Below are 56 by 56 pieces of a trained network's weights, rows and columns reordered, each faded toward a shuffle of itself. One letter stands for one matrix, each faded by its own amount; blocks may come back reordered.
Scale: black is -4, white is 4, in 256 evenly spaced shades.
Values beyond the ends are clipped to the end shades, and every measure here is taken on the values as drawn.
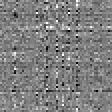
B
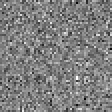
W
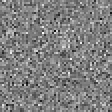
W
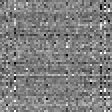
B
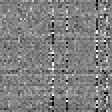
B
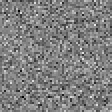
W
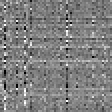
B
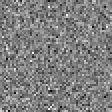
W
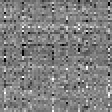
B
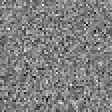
W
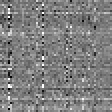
B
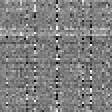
B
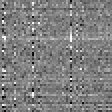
B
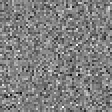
W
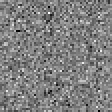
W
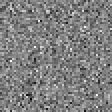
W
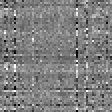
B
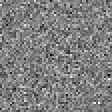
W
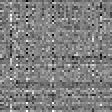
B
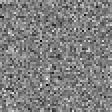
W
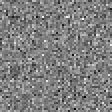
W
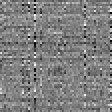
B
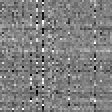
B
